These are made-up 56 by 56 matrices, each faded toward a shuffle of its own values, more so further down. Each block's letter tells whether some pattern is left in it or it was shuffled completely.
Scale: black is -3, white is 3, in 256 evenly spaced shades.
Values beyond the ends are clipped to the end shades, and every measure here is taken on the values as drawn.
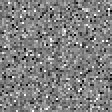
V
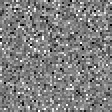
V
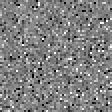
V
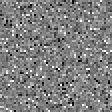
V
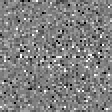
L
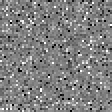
L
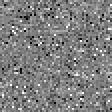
V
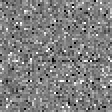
L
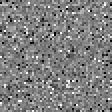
L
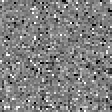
L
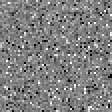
V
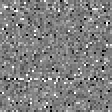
L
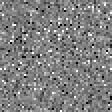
V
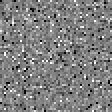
L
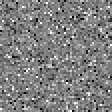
V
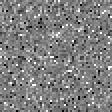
L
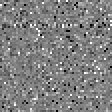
L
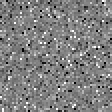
V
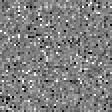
L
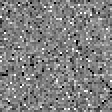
L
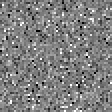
V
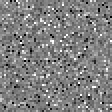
V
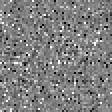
L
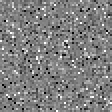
V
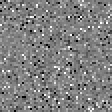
L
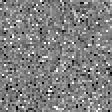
V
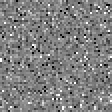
V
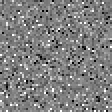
V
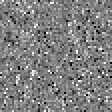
L
